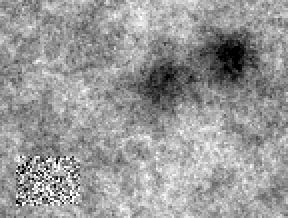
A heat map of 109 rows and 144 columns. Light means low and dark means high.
The ninth with the highest average is the top right. There are two bumps. An odd patch, rougher than its surroundings, sits in the bottom left. The texture is blotchy.
